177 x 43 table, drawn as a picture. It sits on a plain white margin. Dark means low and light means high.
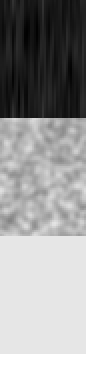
The table splits into 3 rows of 1 panel. Panel 1,1: very low, streaked downward, faint in contrast. Panel 2,1: high, blotchy. Panel 3,1: very high, flat.
